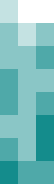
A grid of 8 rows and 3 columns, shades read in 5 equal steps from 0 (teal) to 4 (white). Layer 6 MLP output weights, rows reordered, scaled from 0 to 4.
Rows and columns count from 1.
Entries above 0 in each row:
3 3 3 3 3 2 2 2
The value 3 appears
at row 1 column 1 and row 2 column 2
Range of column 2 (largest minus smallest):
3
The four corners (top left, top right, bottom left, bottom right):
3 4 0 1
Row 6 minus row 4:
1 0 -2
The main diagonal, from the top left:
3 3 1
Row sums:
11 7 5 5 4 4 3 2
